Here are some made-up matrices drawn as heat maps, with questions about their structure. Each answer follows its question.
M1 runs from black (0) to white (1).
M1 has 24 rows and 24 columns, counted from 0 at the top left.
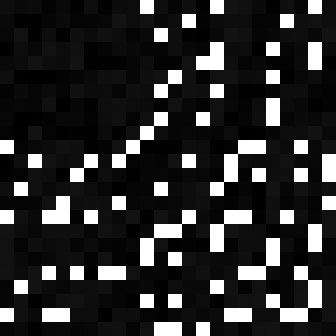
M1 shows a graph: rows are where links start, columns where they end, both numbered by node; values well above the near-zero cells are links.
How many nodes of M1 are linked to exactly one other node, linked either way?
3
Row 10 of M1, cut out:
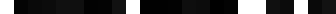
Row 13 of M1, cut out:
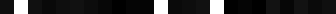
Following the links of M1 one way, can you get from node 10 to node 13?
yes
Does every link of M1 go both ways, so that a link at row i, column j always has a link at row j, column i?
yes
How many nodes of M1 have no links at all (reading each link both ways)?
0
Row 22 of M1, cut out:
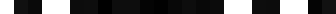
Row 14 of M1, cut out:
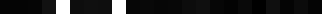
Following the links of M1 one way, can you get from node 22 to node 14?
yes
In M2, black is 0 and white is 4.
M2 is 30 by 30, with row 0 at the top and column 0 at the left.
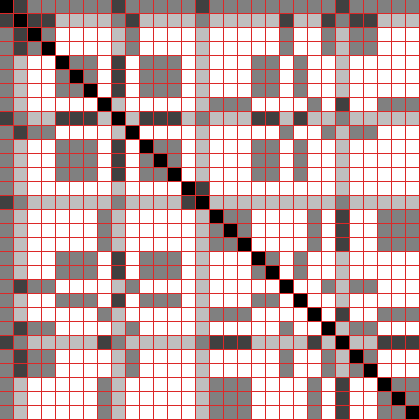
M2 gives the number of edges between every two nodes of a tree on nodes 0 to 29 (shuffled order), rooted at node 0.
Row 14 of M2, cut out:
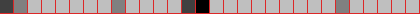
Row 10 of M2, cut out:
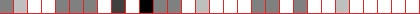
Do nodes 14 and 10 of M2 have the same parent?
no
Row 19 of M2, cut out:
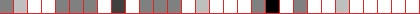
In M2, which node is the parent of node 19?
8
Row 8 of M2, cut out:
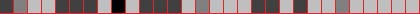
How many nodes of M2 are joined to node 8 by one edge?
10
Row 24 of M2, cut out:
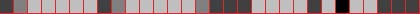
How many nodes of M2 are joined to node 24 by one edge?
9
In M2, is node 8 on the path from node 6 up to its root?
yes
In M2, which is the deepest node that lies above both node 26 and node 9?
1
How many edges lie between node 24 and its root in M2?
1
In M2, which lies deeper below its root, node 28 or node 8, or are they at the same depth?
node 28
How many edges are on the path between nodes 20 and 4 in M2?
4
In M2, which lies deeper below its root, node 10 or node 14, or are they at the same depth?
node 10
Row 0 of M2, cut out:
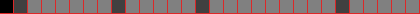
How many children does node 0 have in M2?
4
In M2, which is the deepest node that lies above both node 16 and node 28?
24
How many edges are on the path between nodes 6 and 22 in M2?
4
